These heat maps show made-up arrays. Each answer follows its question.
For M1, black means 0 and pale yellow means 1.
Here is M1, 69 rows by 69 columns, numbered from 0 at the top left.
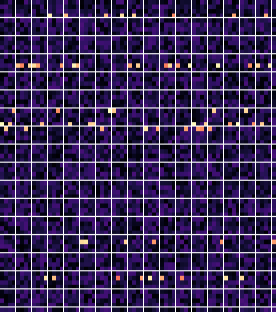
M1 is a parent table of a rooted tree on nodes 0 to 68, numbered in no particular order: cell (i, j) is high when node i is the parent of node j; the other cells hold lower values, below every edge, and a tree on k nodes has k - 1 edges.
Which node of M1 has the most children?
14
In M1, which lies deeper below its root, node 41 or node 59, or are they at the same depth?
the same depth
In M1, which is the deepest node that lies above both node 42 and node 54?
14
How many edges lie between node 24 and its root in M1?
0
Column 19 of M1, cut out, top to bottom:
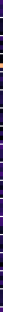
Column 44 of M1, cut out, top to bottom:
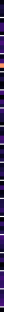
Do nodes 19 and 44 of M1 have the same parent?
yes
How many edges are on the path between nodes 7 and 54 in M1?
2
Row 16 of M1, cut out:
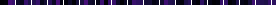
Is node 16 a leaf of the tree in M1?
yes
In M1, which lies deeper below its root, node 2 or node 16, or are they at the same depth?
the same depth
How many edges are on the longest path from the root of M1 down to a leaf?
2
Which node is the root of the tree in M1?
24
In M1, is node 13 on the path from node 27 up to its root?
no
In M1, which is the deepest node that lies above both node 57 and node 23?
27
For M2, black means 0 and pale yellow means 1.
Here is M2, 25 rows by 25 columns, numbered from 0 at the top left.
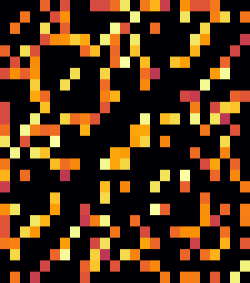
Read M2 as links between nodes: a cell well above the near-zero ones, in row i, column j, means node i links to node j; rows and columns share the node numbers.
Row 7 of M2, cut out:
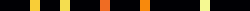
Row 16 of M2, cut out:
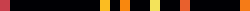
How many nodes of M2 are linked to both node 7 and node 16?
1
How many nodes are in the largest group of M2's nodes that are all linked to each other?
5
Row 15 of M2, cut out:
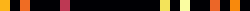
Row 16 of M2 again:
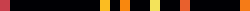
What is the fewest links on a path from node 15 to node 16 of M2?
1
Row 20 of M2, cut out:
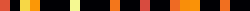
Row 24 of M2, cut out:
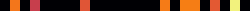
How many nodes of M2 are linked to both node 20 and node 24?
3
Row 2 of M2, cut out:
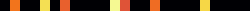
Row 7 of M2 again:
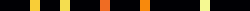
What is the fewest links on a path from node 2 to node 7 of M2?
2
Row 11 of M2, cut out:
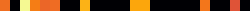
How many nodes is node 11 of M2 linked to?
10
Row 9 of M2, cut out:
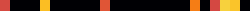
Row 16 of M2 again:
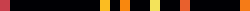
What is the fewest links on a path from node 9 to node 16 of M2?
2
